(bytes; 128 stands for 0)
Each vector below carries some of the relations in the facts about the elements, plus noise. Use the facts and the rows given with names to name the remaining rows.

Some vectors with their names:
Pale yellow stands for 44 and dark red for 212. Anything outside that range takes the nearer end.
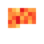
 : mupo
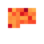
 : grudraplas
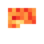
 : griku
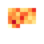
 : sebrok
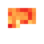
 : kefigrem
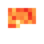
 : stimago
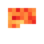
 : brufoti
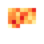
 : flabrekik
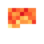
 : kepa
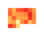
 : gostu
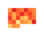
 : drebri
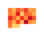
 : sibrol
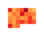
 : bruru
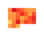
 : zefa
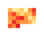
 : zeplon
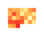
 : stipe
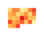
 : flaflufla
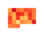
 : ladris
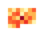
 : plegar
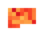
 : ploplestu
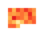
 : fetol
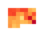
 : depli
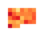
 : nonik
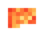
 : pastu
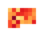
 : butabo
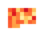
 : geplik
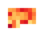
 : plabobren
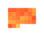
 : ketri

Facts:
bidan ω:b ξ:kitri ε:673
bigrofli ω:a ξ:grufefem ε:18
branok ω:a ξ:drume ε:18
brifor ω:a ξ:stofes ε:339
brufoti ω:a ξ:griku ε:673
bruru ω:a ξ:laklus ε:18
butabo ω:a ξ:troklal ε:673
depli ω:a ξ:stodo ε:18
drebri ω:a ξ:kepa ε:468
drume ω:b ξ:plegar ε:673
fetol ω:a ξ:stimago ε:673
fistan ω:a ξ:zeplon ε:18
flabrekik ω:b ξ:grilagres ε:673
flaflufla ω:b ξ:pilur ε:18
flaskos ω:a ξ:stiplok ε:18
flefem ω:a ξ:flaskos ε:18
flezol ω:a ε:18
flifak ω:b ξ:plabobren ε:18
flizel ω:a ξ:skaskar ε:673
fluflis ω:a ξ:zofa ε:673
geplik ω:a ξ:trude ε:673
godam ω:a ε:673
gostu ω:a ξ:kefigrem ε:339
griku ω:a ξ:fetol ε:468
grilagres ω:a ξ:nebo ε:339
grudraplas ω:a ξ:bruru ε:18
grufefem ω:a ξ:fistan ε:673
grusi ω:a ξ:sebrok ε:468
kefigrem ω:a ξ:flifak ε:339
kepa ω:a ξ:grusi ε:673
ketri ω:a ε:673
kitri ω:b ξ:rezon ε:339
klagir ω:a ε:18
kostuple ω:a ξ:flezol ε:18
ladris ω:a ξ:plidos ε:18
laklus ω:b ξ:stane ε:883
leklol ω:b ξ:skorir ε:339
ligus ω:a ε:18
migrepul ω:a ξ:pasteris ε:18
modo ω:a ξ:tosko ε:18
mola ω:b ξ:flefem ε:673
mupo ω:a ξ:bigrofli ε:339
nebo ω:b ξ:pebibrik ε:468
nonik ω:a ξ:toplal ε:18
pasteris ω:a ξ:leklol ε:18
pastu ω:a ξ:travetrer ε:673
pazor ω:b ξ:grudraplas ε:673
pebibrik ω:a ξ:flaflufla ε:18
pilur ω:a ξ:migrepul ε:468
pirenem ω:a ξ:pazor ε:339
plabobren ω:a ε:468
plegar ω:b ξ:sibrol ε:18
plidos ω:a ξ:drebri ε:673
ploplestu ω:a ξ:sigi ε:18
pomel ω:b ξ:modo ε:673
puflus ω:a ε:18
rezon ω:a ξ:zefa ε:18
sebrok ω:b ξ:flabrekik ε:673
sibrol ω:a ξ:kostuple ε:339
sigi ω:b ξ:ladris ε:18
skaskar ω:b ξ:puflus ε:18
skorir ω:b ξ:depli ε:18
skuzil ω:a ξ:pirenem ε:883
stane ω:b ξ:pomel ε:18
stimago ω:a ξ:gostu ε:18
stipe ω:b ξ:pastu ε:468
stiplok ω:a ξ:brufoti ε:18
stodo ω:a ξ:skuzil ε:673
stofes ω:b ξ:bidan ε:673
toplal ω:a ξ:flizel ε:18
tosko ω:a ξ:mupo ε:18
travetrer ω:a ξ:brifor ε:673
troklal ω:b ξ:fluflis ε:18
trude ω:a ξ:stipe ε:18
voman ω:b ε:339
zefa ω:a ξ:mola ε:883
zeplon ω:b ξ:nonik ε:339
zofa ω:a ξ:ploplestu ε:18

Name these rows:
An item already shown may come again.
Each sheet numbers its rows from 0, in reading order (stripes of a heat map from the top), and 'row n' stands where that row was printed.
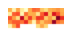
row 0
drume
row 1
branok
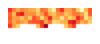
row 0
brifor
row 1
sigi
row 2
kitri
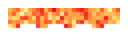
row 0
leklol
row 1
trude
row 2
kefigrem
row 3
voman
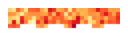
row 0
flifak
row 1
tosko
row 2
laklus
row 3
rezon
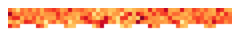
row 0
toplal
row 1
gostu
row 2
pasteris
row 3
stane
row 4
branok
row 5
pirenem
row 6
pilur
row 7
modo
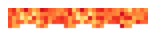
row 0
trude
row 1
flefem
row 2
geplik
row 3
flaskos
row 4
nonik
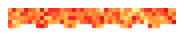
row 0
pebibrik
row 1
fluflis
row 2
stiplok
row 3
bigrofli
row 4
flaflufla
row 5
skuzil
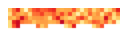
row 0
mola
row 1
stodo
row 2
skorir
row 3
nebo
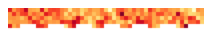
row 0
pirenem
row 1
zofa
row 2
pomel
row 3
kitri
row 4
puflus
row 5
travetrer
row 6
skaskar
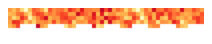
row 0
bidan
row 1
fistan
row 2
grusi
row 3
flezol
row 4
stofes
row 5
plidos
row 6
migrepul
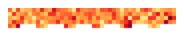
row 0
pazor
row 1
pebibrik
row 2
grufefem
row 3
gostu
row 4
troklal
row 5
branok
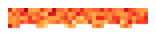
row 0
grudraplas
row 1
grilagres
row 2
kepa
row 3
stiplok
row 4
zefa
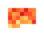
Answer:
kepa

